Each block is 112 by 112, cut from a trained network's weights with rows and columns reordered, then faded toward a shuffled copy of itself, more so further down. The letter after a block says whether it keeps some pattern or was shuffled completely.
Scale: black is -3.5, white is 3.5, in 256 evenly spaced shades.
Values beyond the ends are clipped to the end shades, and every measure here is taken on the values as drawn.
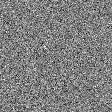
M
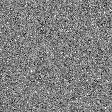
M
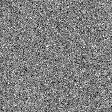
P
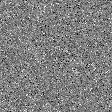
M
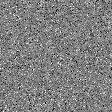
M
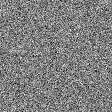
M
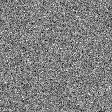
M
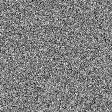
M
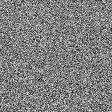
M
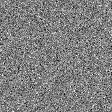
M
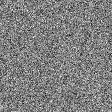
M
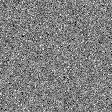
M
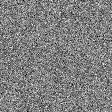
M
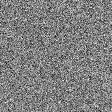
M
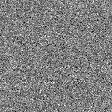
P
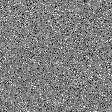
M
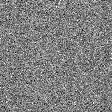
P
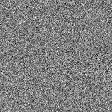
P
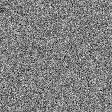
P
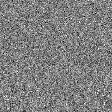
P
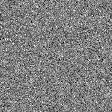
P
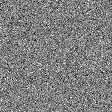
M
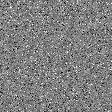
M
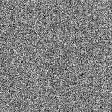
P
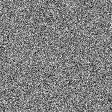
M
